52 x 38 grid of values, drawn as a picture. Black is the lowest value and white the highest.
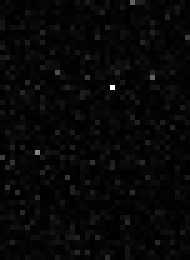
Stripes: none. Grain: fine. Histogram: skewed, a long tail of high values. Seam: none. Mirror symmetry: none. Average level on the scale: 0%. Slope: none.
